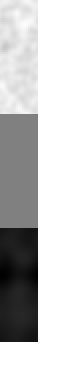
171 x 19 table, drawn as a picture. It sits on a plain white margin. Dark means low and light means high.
The table splits into 3 rows of 1 panel. Panel 1,1: very high, blotchy, faint in contrast. Panel 2,1: middling, flat. Panel 3,1: very low, smooth, faint in contrast.
